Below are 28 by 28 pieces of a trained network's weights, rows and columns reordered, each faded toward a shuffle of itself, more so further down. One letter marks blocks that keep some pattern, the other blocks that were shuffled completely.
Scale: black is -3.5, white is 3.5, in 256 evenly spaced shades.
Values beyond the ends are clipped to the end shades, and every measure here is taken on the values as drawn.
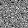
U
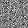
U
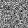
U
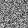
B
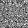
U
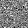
U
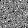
B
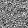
U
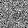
B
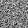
U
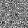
U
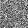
B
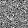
B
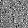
U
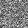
B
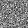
B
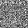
U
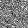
U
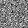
U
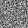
B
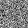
B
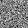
B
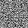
U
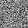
B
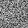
B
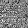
U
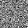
U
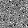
B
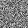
B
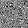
U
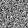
B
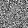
B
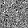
U
